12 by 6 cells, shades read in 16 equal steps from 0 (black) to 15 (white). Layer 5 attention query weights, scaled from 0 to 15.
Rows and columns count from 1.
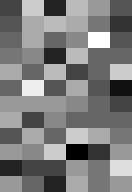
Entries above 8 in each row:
3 3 2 1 3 2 3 1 3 3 2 3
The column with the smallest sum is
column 3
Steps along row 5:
down up down up up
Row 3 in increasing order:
5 6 6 8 10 15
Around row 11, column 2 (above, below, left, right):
8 6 2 4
